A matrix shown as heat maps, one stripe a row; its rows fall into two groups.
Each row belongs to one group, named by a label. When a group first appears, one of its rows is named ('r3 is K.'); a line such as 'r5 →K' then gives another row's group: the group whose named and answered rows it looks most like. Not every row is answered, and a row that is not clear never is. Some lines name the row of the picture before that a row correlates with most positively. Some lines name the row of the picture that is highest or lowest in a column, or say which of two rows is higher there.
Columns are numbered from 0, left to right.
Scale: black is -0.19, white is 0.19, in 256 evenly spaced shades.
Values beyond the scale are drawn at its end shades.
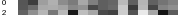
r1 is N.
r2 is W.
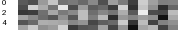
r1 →W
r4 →N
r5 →W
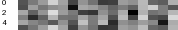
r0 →N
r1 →W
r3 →N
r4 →W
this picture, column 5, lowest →1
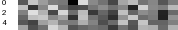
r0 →W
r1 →N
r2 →W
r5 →N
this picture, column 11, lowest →1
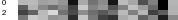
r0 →W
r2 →N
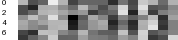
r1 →N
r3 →W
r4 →W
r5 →W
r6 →N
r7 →N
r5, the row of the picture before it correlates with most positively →0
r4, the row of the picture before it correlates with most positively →0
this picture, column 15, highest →7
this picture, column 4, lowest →7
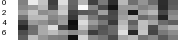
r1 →W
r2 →W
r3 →W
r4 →W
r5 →N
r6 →N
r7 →W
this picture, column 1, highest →0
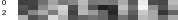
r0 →N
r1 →N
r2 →W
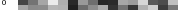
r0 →N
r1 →W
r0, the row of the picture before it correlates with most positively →1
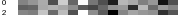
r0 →W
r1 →N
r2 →W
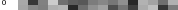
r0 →N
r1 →W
